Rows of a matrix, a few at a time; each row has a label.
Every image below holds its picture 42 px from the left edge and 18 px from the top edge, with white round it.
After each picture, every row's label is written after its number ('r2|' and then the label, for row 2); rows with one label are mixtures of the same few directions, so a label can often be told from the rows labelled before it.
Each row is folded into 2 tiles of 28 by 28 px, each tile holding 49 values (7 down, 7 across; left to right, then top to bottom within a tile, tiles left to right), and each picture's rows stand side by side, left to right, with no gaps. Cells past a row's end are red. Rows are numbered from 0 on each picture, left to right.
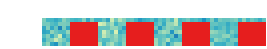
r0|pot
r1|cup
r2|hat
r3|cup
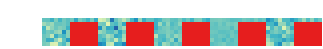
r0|cup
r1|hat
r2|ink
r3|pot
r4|hat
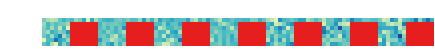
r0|pot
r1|pot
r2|cup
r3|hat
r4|hat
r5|pot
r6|hat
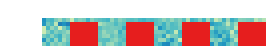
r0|pot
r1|cup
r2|cup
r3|cup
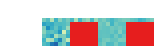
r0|cup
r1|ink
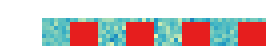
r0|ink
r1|pot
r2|ink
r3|cup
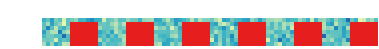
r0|hat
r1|cup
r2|hat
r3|hat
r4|pot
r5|ink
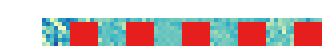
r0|hat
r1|pot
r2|pot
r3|cup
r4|cup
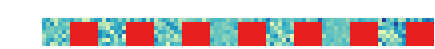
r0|ink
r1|ink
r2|hat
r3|pot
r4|ink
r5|ink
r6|cup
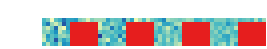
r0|hat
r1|ink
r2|hat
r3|pot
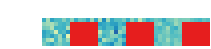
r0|ink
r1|cup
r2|hat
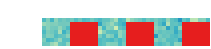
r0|cup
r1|pot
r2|ink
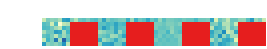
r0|pot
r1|cup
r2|cup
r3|cup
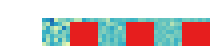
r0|hat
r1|hat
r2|pot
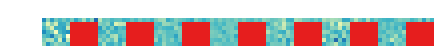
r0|ink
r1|pot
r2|hat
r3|ink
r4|pot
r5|pot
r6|pot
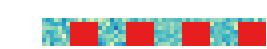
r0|hat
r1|hat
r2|cup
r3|pot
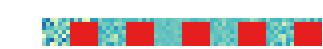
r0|ink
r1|pot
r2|ink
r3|ink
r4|pot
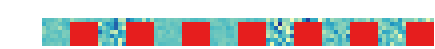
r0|pot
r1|pot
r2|cup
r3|hat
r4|ink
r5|ink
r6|hat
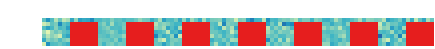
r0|cup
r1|ink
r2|ink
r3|ink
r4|pot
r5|hat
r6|ink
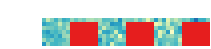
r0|cup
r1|hat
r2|cup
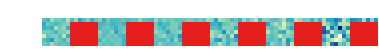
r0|ink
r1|cup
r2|ink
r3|ink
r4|pot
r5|pot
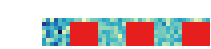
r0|cup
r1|hat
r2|ink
